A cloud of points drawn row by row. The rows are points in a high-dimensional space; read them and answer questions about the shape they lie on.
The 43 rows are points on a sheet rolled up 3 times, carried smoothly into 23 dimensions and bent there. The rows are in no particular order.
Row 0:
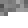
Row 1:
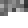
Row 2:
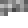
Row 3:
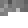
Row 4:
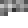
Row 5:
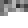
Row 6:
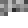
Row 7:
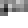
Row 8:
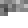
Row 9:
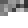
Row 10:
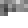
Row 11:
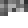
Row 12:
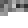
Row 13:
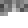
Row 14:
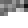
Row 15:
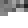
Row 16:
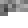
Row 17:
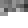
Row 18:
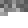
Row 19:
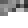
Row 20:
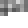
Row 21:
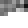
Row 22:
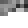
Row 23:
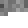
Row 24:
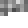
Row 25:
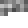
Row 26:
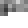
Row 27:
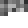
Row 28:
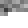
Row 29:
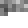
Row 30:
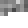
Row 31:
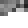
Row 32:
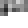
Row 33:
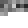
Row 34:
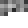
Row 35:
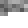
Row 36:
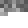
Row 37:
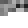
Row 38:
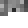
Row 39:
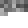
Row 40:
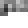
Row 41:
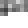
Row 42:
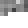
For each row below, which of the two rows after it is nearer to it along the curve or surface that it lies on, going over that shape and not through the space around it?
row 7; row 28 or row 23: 28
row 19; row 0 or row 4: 4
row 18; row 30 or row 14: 14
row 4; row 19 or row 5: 19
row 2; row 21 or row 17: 21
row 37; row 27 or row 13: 27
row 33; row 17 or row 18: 18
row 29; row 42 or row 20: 20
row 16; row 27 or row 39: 39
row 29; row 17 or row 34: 34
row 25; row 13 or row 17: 13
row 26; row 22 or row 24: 24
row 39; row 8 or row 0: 8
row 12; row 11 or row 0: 11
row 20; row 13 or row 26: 26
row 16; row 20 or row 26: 26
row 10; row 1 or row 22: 1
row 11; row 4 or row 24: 4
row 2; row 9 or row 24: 24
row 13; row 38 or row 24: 24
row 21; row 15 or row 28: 15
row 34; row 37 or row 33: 37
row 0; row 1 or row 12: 1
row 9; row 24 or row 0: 24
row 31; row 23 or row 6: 6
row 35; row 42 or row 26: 26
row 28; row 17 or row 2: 2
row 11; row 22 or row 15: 22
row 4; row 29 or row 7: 7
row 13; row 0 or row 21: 21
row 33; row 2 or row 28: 28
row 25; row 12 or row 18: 18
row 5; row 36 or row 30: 36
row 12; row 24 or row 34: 34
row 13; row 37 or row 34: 37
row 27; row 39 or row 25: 25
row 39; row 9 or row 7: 9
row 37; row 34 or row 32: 34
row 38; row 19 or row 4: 19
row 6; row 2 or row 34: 34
